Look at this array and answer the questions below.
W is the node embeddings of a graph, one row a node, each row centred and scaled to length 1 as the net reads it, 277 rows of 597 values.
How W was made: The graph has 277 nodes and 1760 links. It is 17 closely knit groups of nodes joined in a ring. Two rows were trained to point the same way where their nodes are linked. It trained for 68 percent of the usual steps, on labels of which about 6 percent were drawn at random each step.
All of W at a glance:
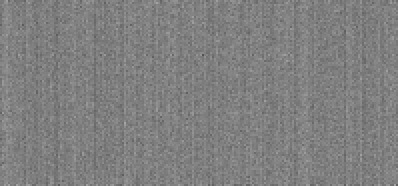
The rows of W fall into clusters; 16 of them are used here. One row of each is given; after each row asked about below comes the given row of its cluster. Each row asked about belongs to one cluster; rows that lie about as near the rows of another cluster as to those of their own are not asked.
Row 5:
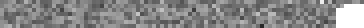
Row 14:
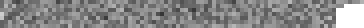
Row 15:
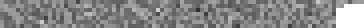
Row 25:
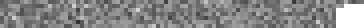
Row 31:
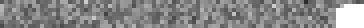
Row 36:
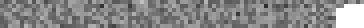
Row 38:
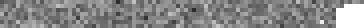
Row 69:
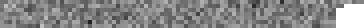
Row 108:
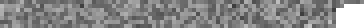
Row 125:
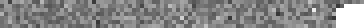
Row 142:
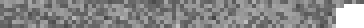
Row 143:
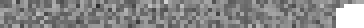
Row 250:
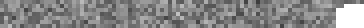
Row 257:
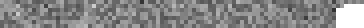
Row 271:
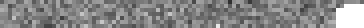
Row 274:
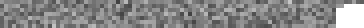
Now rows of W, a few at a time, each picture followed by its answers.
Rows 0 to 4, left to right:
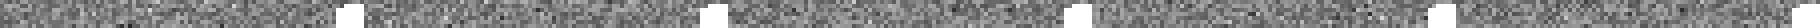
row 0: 274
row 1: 274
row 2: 5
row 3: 271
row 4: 5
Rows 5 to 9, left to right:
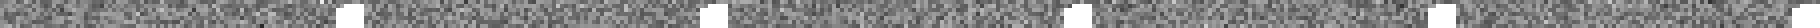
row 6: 38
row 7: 142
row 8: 25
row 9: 250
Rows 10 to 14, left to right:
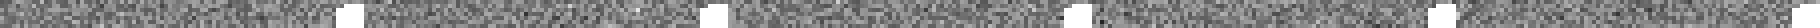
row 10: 143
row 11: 108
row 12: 271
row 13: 38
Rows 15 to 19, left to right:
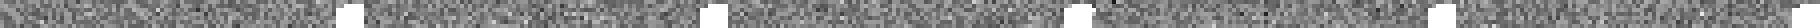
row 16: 25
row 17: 274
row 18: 5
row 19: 31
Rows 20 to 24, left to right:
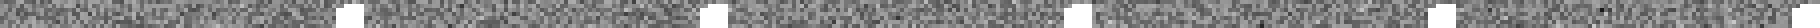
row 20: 38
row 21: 38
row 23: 108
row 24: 143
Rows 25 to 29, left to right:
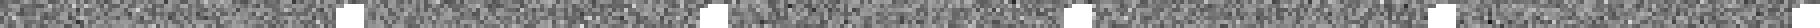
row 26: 271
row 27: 31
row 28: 69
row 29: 108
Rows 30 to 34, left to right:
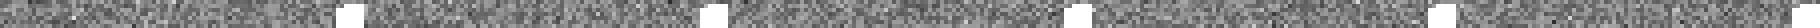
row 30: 143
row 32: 14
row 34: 257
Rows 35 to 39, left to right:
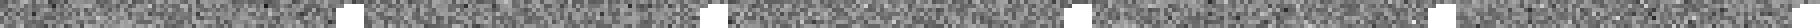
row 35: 25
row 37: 108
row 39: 15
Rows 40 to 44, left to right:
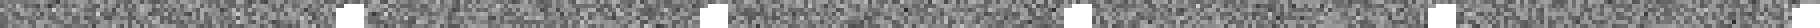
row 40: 36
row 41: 5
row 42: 38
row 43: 25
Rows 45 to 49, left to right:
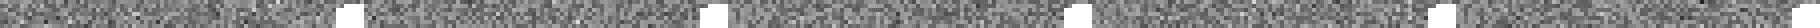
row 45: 125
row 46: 69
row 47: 271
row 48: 271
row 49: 271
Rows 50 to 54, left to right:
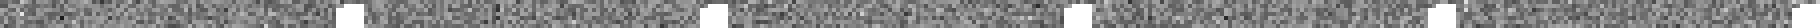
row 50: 25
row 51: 250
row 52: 25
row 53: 31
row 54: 69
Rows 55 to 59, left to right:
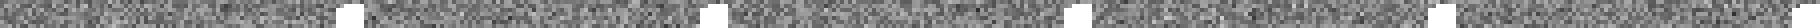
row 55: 5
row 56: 257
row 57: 5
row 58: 14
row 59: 125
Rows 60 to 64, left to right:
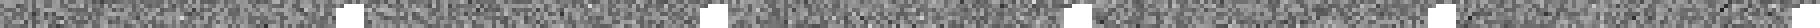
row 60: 142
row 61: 36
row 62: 31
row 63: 5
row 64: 31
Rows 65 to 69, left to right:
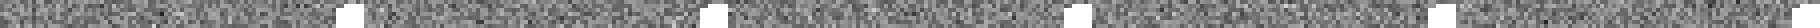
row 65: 36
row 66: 271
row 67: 36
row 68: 257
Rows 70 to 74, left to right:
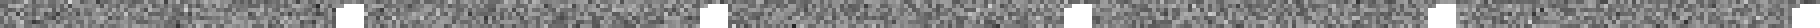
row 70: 25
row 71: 274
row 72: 274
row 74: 108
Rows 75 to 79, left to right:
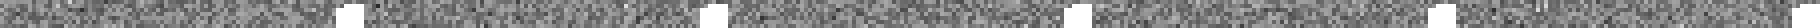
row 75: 142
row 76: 31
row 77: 14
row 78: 274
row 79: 142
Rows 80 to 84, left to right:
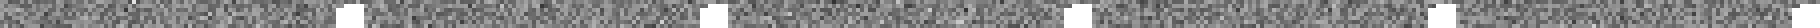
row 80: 257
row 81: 69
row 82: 69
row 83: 69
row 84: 69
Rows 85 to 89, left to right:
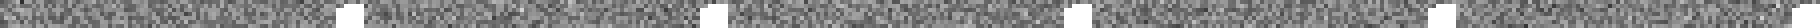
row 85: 36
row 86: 38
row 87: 38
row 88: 125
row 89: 257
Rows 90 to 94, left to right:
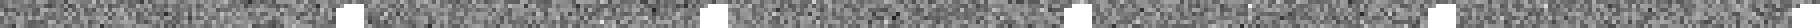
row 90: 25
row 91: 5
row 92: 271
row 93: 250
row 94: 142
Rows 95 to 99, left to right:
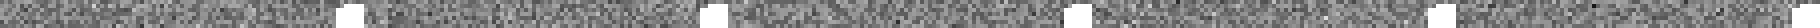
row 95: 31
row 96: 250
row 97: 108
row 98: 142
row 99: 274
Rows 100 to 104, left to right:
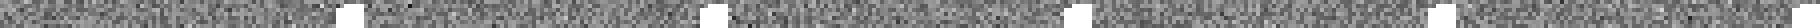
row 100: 257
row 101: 69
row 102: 143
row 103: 31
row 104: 257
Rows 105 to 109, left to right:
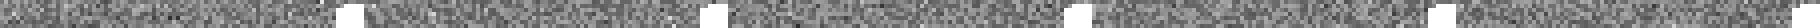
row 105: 31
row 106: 15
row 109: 38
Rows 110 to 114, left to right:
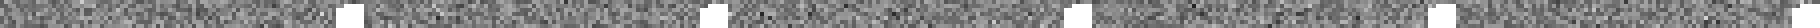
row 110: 25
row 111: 36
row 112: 14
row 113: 143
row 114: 142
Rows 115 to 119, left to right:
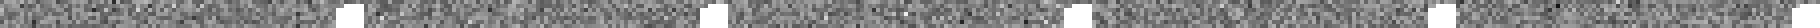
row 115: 250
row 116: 14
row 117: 250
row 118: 15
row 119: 5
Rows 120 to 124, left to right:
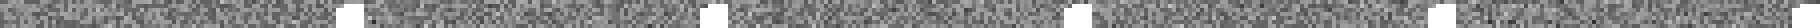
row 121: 69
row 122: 125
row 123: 15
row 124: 108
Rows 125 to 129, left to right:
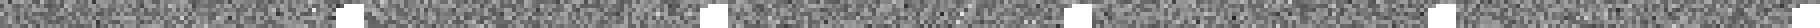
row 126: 15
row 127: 69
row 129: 38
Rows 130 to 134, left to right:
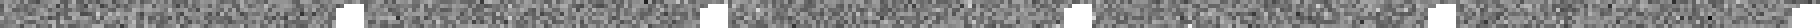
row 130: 14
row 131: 69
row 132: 125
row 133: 14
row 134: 250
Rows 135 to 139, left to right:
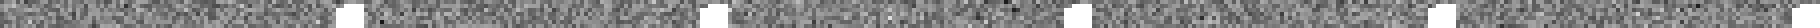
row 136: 69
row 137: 5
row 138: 36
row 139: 257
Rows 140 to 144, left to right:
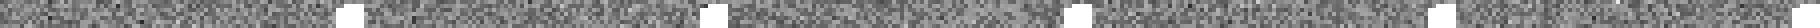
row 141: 69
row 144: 5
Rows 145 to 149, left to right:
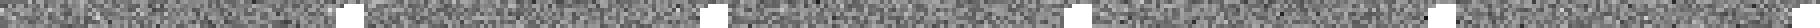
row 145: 36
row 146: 125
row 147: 143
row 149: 38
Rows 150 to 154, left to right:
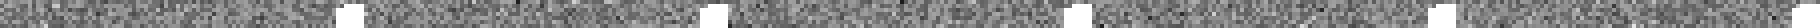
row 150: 142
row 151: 250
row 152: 31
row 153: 125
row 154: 271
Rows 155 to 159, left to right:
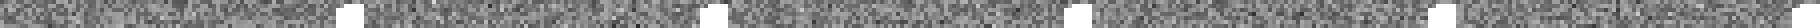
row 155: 5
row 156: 142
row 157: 5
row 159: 271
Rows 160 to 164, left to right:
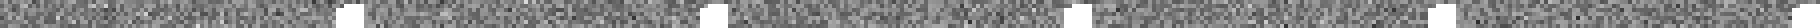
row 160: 125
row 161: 271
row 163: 69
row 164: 271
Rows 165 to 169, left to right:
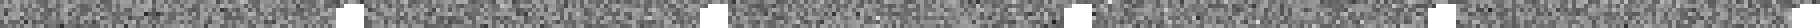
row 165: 31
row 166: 36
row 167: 25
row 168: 143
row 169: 31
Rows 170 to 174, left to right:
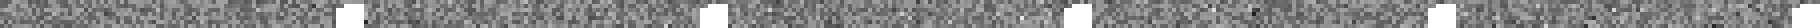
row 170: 143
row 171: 31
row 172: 125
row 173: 14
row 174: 142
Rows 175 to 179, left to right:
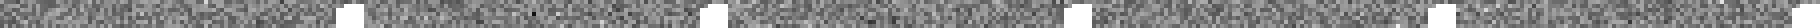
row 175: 274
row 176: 271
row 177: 257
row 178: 274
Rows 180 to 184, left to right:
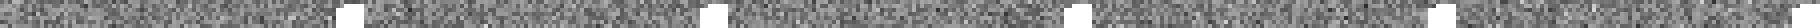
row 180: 108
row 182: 38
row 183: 31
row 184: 142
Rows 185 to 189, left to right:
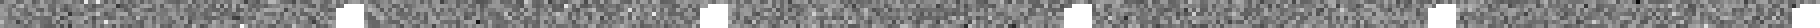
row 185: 271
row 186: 15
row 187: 271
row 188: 125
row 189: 108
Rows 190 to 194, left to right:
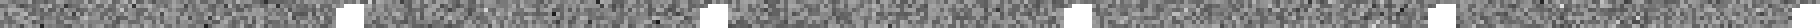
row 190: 257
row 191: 31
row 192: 31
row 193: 69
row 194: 125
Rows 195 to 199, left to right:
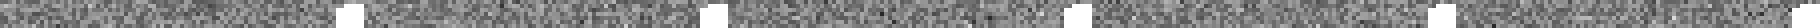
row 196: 257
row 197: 143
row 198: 36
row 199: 125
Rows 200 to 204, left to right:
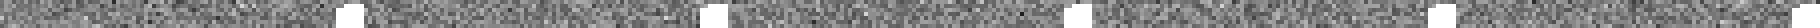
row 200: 14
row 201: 25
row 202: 15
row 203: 108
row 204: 14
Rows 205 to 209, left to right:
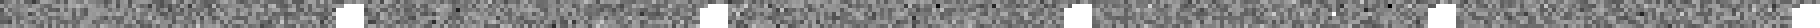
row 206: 5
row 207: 38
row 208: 36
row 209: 36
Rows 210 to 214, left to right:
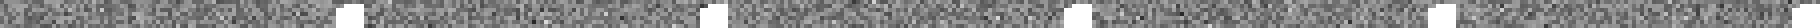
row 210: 250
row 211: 143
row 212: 271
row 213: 15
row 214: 257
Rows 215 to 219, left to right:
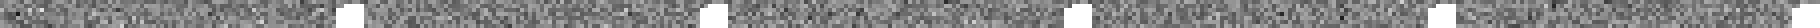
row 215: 5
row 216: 271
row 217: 14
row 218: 36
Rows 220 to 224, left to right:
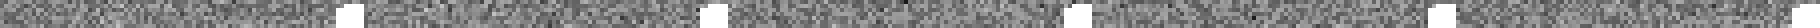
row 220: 5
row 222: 142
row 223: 108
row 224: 5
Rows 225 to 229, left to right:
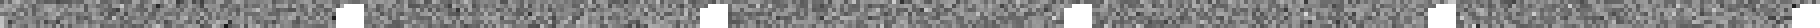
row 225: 108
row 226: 125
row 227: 274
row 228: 143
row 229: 36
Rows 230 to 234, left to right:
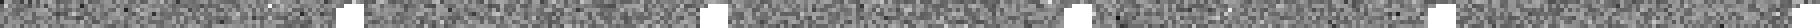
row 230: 14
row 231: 143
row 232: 250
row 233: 250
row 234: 142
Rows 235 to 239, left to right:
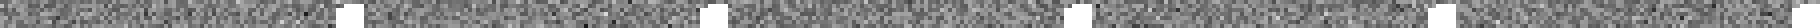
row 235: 69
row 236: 274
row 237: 142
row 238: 257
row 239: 15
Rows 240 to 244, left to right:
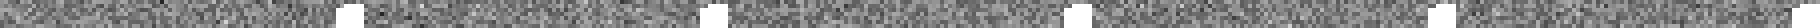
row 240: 257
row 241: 142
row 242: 143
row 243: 36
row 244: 14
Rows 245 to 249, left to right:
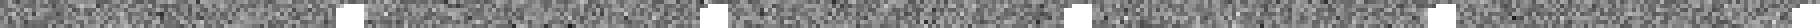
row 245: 25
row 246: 108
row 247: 69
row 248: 31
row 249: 125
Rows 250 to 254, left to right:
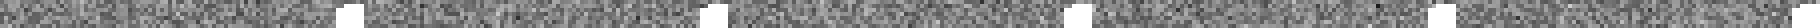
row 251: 31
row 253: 31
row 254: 142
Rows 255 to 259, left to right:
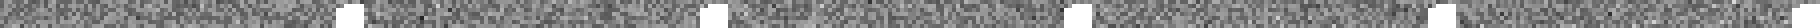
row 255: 14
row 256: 143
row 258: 257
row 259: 15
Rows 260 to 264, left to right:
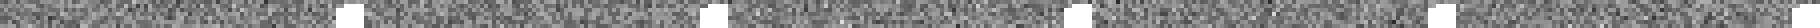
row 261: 36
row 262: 5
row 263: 15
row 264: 274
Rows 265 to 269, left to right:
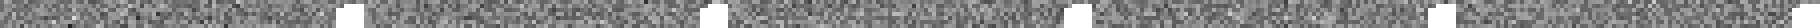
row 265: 14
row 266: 271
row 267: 257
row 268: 69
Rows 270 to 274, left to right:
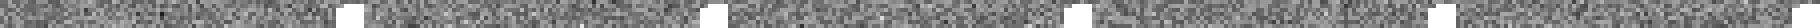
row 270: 25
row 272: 274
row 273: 69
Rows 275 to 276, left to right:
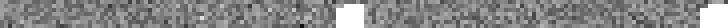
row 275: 257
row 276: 271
